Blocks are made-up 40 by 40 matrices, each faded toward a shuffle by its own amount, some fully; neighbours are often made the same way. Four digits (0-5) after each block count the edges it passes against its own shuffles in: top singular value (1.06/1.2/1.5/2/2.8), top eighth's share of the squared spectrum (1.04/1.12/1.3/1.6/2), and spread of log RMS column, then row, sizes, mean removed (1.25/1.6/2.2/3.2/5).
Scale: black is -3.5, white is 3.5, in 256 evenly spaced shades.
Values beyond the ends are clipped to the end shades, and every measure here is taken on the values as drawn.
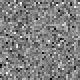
1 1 0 0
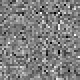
3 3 2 1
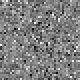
0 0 0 0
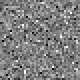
1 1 0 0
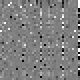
4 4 2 0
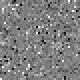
0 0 0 0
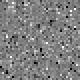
0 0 0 0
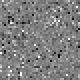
1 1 1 0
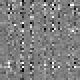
2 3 3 2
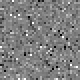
0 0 0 0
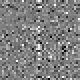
4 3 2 2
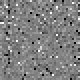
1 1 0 0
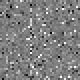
1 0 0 0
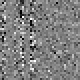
2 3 3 0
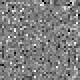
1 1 1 0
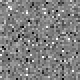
0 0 1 0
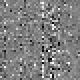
2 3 3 0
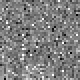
2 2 0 0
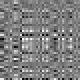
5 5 4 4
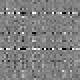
4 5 2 3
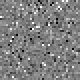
0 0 0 0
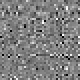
4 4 2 2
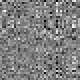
4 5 3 2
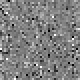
1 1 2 0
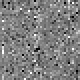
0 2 2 0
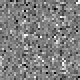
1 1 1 0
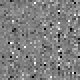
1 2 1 0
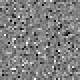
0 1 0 0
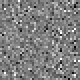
1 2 1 0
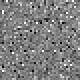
0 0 0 0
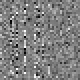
2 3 3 0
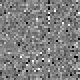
2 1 1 0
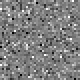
0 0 0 0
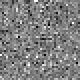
1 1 1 0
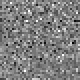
0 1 0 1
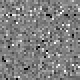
1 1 0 0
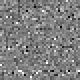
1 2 0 2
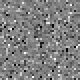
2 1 0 0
